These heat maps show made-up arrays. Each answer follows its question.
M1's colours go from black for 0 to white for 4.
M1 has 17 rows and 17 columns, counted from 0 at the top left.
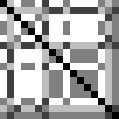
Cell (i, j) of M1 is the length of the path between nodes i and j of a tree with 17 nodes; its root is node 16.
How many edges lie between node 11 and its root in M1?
2
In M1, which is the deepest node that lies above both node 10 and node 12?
1
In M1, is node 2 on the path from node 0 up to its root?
no
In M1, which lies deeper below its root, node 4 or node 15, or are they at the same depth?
node 4
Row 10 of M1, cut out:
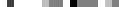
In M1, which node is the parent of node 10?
1
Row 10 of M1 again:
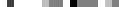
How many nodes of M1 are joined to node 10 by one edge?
1
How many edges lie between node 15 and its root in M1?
1
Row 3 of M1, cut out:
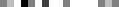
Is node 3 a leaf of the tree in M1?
yes
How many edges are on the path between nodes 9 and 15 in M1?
3
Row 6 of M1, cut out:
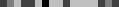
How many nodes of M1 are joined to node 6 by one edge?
6
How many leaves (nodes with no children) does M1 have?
13
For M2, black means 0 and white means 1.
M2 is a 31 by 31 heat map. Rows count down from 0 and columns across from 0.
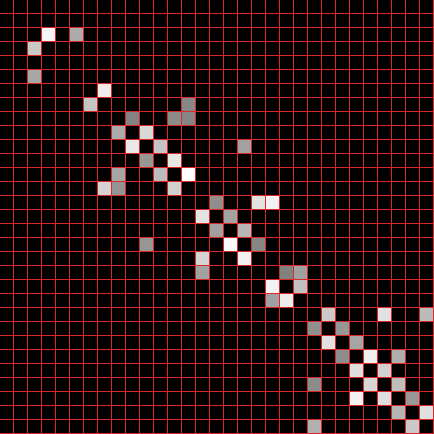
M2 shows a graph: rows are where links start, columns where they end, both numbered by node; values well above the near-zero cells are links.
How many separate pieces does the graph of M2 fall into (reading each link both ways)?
6
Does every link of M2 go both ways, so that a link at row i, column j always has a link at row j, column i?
yes
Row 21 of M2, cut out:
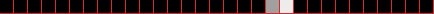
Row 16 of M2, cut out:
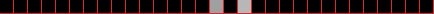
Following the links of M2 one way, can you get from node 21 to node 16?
yes
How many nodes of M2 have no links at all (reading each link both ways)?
3
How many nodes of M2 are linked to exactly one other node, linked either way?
3
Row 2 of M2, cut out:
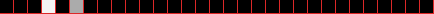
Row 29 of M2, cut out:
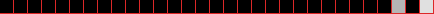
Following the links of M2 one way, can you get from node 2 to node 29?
no
